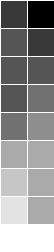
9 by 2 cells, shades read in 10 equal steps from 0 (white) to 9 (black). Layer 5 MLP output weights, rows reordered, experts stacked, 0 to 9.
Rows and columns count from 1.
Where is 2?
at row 7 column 1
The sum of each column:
36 40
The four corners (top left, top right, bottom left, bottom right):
7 9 0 0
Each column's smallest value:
0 0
